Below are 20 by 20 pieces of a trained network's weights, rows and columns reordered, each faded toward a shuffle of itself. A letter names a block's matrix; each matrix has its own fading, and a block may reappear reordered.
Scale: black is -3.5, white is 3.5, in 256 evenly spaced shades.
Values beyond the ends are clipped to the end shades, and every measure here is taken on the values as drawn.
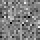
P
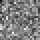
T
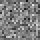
P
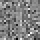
P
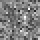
P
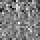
P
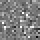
T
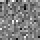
T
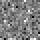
T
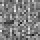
P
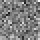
T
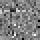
T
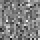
P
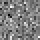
T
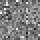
T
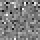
T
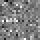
T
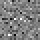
T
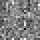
T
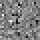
T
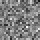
T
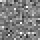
P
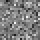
P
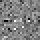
T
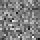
P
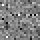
T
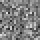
P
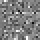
T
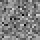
P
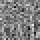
P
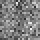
P
